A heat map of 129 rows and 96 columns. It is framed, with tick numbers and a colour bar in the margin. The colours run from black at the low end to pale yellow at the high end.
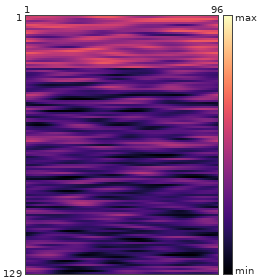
The grain runs across in streaks. Overall the values sit about 30% of the way up the scale. A horizontal seam about 20% of the way down splits the table, and the top part is higher.
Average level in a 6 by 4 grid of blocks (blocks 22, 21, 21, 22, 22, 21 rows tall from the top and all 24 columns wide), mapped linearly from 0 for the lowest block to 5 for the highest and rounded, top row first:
5545 / 2222 / 1112 / 1111 / 1111 / 1001
